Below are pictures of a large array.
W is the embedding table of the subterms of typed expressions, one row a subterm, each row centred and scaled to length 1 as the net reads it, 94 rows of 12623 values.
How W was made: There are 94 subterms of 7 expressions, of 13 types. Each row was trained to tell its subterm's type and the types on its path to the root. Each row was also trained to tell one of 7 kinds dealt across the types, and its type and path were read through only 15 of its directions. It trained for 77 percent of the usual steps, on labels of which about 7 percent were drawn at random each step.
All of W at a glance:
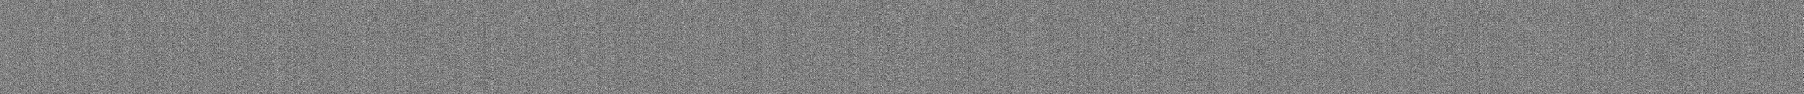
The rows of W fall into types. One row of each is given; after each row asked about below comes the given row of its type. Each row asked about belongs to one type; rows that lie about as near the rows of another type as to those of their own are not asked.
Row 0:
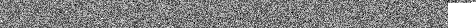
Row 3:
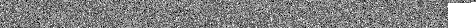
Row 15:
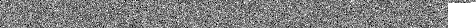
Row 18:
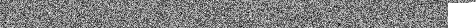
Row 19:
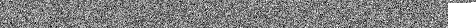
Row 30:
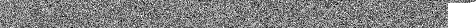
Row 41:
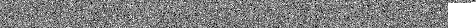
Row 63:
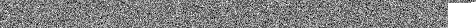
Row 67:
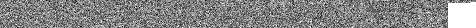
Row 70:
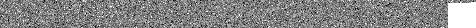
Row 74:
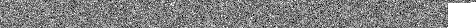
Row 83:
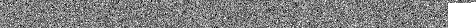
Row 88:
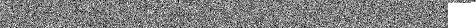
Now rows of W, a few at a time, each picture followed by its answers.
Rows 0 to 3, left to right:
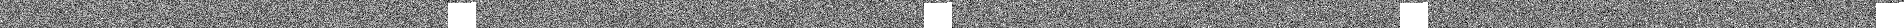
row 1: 83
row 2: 30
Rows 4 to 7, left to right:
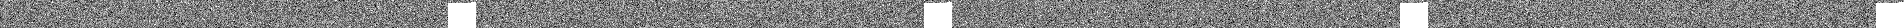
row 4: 63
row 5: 18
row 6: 41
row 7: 41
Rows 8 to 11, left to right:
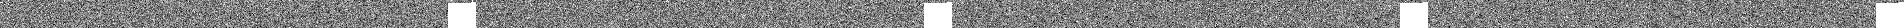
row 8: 19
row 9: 67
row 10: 74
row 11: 15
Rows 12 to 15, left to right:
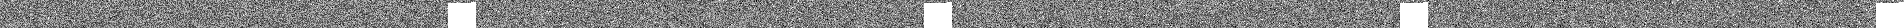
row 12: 41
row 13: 15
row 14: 3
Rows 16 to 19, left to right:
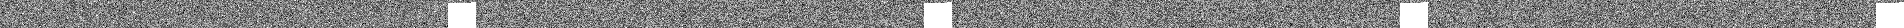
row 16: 74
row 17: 18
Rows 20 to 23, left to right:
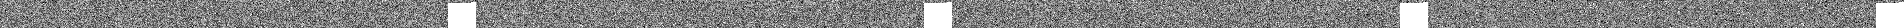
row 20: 3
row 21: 18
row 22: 0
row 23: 15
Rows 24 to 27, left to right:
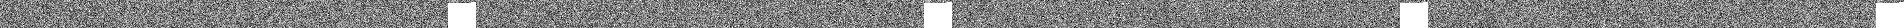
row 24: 3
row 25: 70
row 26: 67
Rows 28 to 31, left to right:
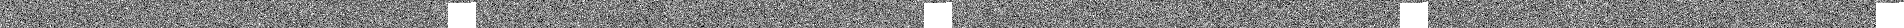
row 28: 74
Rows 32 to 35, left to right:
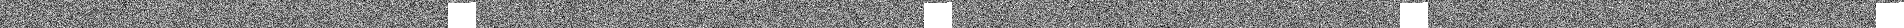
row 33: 3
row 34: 83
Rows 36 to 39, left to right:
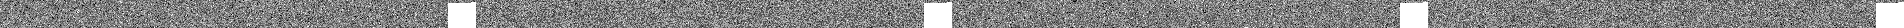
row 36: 18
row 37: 30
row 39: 15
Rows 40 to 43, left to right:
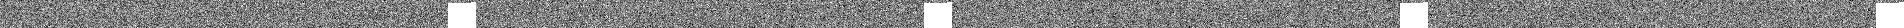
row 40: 30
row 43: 70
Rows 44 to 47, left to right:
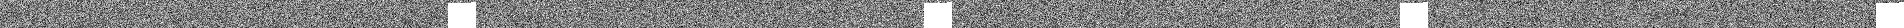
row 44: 41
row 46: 0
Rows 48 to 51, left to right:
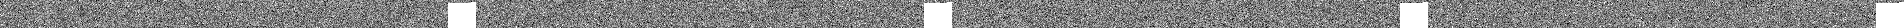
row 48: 67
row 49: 63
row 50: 15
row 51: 30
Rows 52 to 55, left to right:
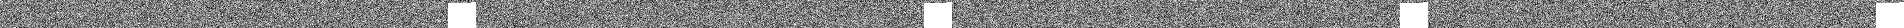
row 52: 83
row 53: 15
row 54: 63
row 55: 88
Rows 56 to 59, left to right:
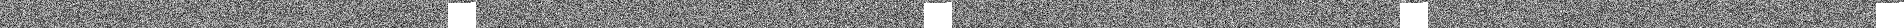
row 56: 30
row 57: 70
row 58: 70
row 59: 19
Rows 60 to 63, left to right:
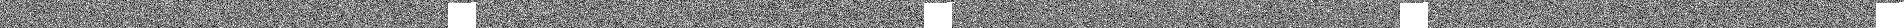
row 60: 83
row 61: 30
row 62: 19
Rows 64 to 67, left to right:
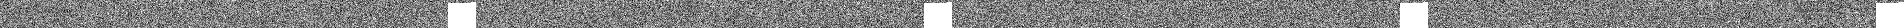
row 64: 0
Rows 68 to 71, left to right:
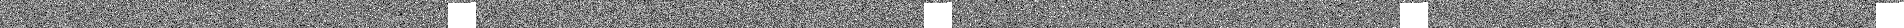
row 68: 15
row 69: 0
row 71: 41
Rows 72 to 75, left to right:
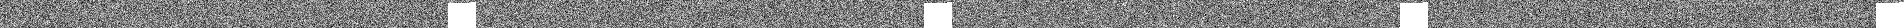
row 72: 70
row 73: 83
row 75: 18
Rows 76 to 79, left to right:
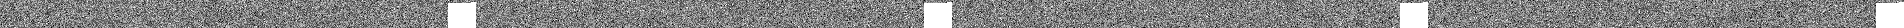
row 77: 30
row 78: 70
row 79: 18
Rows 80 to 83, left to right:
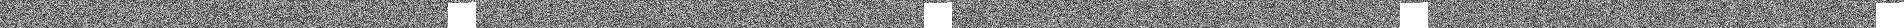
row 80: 67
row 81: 83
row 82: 63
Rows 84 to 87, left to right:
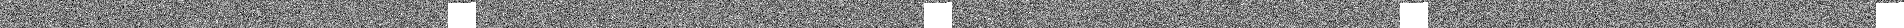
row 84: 0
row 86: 19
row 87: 83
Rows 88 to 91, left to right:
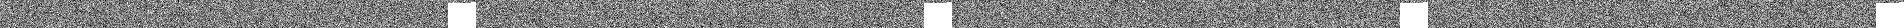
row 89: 0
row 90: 18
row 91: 3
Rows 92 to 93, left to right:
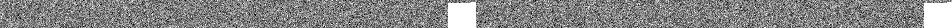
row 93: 41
